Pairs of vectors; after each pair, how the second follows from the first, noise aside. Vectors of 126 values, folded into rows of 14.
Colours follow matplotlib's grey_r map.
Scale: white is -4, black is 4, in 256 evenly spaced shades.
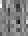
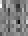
copied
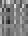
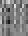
copied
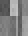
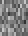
shuffled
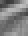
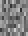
shuffled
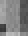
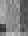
copied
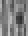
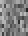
shuffled
